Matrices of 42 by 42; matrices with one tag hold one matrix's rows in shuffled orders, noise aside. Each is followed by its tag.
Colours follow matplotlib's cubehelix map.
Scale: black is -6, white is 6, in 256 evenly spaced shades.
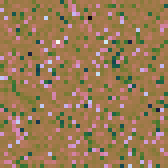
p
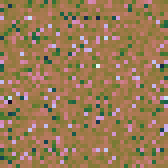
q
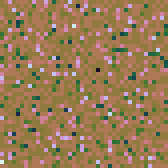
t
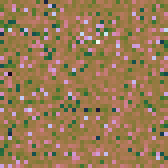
q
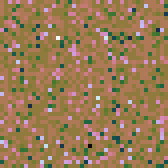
p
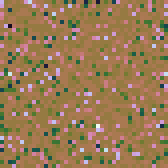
q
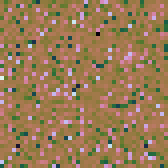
t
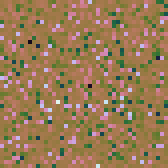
p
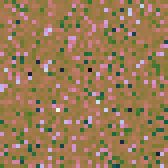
p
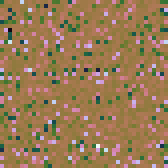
q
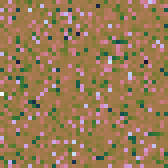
t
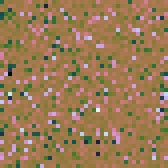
q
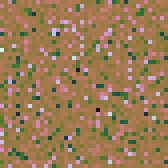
t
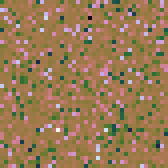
p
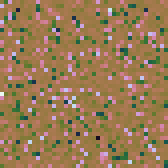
t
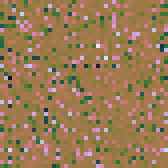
q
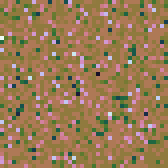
t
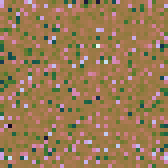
q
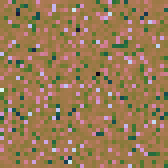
t
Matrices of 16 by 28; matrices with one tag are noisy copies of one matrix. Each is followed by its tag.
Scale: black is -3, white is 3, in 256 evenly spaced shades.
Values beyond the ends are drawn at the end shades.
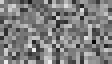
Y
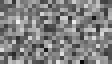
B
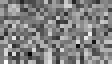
Y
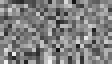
Y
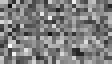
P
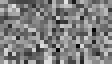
Y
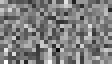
Y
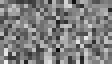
Y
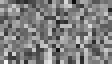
Y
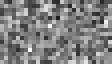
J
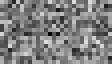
P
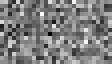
P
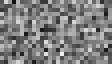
B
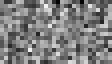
J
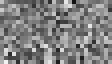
Y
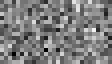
B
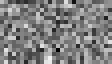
Y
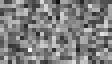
J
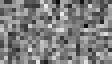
J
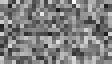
P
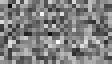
P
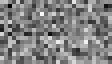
P
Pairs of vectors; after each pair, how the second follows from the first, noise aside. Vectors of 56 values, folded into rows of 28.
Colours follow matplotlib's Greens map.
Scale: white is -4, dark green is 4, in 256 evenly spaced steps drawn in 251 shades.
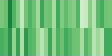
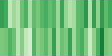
reversed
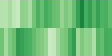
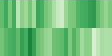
reversed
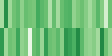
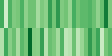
negated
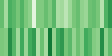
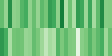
reversed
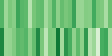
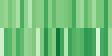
sign-scrambled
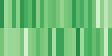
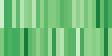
negated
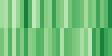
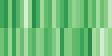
negated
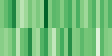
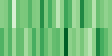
reversed
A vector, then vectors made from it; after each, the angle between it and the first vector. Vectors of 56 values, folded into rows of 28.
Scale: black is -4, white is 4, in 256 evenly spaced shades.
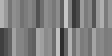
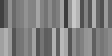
nearly opposite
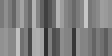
orthogonal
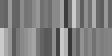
nearly opposite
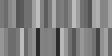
partly opposed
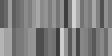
nearly opposite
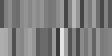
nearly opposite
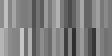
orthogonal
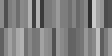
orthogonal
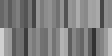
partly opposed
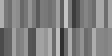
nearly parallel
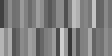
nearly opposite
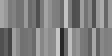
nearly parallel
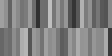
partly aligned
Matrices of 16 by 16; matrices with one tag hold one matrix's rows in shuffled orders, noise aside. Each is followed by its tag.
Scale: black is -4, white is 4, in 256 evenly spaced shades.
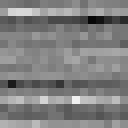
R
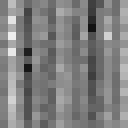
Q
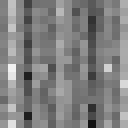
Q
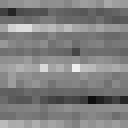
R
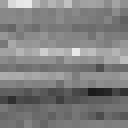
R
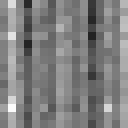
Q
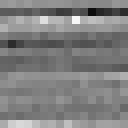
R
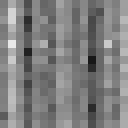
Q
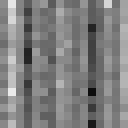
Q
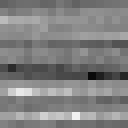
R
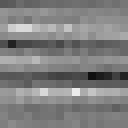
R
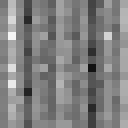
Q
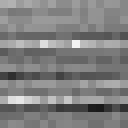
R
